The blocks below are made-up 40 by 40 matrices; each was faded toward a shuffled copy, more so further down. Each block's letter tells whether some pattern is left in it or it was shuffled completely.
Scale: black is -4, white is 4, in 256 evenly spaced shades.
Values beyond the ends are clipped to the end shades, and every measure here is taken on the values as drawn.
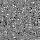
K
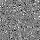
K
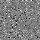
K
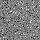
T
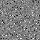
K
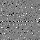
K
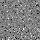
K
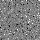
T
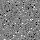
T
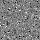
T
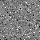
T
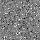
T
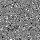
K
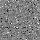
K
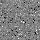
T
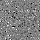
K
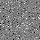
K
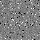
K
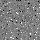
T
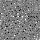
K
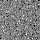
K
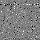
K
